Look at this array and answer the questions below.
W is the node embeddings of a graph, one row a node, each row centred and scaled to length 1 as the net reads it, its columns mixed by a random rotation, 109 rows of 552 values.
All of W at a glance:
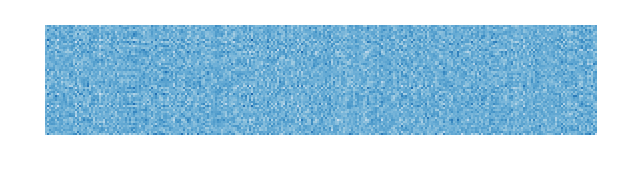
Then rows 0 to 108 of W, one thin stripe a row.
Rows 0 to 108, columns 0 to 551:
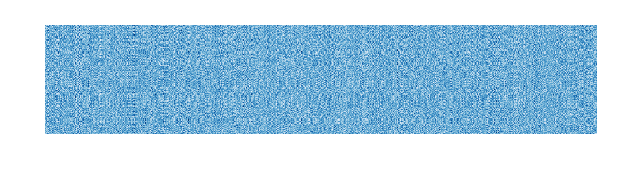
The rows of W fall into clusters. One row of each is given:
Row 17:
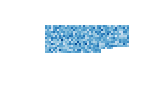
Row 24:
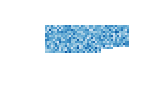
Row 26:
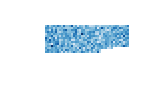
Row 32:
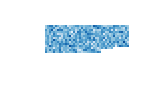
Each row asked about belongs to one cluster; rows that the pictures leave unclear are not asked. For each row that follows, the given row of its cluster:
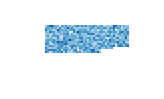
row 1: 32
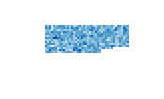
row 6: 17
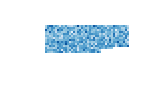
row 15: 32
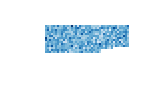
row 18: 26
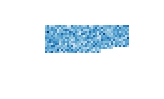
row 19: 26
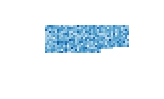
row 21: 32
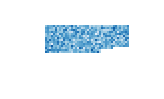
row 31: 26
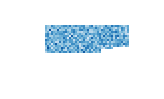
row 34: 24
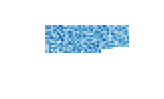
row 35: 17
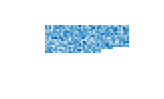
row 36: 17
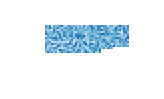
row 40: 17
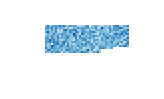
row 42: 26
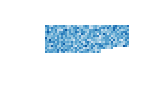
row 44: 26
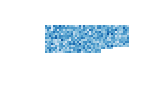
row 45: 17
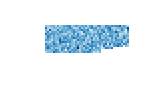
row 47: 24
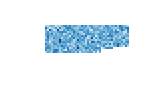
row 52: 24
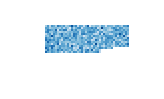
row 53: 26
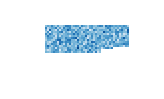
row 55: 24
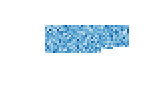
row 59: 24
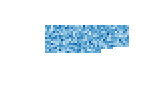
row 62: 17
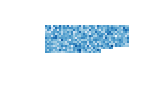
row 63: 17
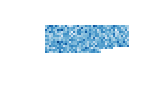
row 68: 32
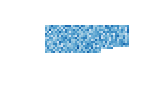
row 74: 24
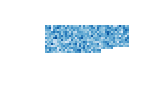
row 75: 17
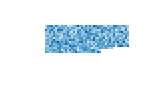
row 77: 32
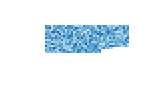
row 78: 17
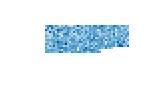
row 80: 32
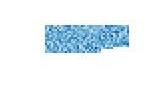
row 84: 24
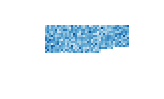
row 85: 26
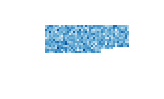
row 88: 32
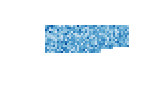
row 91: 32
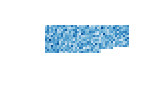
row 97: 26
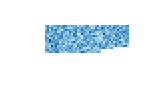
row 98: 26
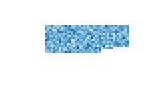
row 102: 24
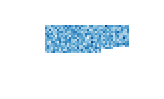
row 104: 24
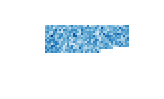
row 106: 26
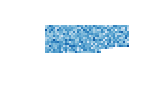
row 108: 32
